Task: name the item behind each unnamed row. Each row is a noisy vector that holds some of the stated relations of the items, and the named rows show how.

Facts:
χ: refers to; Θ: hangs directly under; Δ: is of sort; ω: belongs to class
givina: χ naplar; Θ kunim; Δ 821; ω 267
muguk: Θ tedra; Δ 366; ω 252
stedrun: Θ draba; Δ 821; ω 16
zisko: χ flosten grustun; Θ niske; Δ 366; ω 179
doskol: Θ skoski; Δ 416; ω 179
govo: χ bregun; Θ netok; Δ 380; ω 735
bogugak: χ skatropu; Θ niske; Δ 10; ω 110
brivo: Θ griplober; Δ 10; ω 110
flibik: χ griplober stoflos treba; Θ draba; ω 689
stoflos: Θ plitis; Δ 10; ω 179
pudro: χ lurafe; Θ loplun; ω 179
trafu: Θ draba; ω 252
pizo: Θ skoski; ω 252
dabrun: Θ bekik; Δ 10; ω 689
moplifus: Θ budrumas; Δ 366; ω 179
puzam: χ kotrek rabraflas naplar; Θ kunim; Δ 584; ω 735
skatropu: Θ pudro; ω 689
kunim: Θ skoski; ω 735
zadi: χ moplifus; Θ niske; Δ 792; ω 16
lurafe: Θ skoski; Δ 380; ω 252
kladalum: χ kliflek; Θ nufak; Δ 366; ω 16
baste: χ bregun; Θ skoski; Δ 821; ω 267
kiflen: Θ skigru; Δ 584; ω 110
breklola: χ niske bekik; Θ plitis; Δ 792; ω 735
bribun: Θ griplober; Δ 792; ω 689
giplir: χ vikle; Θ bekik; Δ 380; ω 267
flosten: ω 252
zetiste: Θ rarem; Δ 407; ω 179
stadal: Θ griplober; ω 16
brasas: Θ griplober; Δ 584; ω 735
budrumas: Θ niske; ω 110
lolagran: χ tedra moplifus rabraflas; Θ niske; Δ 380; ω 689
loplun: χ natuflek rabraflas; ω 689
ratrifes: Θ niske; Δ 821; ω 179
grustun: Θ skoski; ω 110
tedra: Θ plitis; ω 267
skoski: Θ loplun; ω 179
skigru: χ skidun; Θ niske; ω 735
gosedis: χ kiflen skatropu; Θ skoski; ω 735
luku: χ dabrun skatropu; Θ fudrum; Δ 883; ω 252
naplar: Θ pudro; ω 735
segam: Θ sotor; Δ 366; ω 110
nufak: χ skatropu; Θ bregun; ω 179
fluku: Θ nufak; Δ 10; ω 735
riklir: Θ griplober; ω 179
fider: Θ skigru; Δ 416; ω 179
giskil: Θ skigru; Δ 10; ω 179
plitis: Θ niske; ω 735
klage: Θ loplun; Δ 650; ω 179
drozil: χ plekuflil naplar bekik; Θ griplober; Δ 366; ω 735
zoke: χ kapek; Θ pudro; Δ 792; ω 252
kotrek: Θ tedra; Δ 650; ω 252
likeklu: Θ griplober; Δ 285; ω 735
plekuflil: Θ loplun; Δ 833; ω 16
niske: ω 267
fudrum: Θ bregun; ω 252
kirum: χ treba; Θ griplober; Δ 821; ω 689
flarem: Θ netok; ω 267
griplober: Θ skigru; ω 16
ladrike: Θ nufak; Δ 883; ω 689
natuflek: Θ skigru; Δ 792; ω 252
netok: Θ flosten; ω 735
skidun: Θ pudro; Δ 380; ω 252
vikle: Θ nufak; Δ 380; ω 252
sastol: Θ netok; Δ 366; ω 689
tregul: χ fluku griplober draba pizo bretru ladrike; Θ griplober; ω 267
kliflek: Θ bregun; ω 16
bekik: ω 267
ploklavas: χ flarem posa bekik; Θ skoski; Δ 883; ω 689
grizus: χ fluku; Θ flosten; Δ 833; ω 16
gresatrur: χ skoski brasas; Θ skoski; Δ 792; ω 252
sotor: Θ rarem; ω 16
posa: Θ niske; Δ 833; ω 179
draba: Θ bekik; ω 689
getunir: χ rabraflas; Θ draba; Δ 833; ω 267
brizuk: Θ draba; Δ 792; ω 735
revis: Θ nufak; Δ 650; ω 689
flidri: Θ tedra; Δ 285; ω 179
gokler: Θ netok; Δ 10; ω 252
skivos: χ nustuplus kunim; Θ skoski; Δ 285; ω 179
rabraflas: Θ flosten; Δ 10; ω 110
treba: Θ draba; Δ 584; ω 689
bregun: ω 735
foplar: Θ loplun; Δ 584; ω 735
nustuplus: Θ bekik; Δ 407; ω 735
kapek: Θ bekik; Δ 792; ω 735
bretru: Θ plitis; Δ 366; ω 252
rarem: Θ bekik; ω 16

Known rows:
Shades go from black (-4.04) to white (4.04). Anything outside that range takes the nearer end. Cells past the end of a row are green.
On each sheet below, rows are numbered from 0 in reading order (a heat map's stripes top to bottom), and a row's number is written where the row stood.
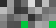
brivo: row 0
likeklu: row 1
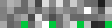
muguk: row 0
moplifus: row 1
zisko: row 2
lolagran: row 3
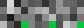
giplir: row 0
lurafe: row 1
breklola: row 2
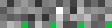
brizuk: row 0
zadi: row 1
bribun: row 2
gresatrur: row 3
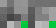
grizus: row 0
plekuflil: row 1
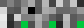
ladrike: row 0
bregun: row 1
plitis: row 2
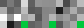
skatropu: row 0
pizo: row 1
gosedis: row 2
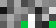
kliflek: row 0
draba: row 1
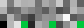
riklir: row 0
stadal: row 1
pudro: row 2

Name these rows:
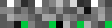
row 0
niske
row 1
flarem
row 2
griplober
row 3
bekik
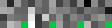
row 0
brasas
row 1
treba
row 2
gokler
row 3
rabraflas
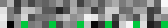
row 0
ploklavas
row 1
natuflek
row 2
kunim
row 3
loplun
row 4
posa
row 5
flibik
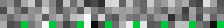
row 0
luku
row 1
skivos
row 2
grustun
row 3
dabrun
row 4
flidri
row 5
segam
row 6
drozil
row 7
tedra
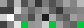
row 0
skoski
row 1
puzam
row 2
trafu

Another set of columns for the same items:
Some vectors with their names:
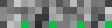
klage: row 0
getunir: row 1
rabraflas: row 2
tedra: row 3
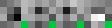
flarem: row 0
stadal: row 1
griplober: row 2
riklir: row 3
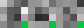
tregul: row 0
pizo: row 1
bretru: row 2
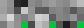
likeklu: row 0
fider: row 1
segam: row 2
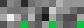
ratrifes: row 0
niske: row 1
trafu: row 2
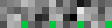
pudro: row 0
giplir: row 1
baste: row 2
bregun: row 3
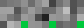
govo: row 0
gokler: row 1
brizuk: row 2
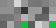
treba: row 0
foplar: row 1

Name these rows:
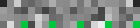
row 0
revis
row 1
nufak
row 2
loplun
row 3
puzam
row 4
kotrek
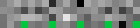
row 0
draba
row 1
brivo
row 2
bribun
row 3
flibik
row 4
zadi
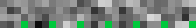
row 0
budrumas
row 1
stedrun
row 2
skatropu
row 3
plekuflil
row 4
grizus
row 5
zisko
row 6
ploklavas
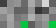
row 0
sastol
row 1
kiflen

